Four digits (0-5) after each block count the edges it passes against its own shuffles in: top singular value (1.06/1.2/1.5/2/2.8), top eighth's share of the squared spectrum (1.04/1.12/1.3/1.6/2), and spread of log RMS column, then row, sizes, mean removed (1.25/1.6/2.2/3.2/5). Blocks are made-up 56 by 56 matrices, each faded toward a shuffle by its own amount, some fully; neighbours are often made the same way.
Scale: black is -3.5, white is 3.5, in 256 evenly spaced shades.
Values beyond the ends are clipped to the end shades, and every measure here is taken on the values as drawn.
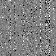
2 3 3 0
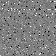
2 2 0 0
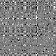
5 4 2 3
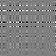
5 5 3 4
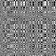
5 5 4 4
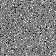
0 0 0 0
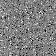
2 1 0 0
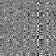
4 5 3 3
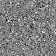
3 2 0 0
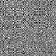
4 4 2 3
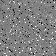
0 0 0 0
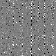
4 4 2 1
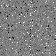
2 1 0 0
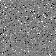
2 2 1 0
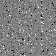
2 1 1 0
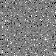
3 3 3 2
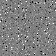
1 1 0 0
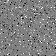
0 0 0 0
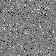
0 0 0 0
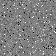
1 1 0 0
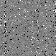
2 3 2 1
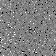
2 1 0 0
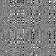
4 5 3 3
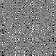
4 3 2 1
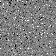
1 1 0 1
